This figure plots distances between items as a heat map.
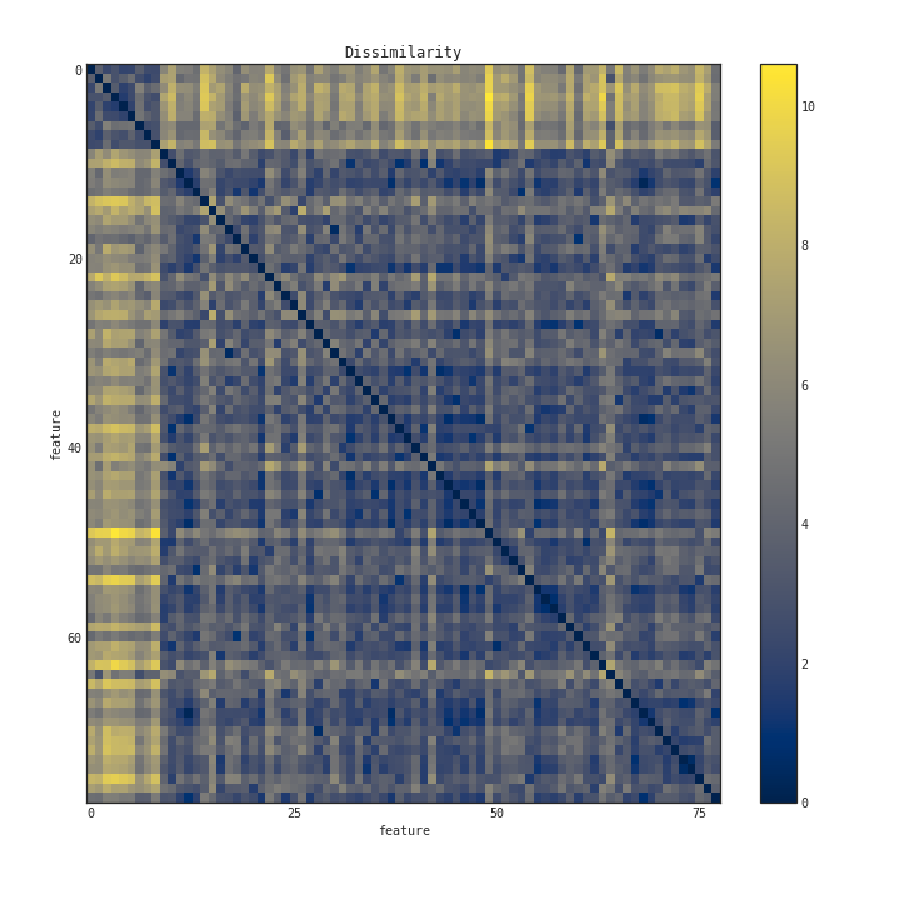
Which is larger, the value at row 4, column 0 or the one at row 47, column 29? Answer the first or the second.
the second
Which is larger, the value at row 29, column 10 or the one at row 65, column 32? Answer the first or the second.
the first
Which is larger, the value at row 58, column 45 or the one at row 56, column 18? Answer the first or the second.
the first
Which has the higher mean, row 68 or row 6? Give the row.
6
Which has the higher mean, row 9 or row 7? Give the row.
7
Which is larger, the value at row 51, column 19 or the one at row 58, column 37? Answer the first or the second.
the first
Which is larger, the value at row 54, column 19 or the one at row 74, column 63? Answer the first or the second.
the first
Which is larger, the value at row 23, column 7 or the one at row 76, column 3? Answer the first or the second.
the second
